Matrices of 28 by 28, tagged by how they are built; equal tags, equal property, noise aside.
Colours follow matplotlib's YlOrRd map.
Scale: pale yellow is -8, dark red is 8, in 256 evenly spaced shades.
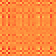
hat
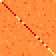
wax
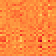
hat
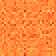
hat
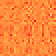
hat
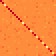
wax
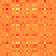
hat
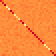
wax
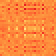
hat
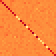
wax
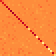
wax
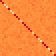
wax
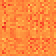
hat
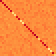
wax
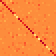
wax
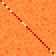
wax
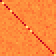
wax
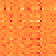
hat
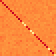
wax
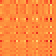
hat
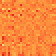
hat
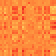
hat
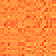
hat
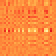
hat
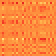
hat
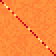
wax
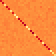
wax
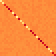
wax
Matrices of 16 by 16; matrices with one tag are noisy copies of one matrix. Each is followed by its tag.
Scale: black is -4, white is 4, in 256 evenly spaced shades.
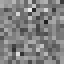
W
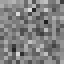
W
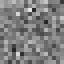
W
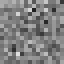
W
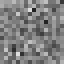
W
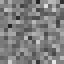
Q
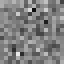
W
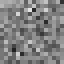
W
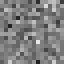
Q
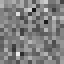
W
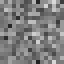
Q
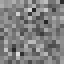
W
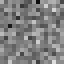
Q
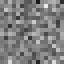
Q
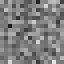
Q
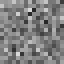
W
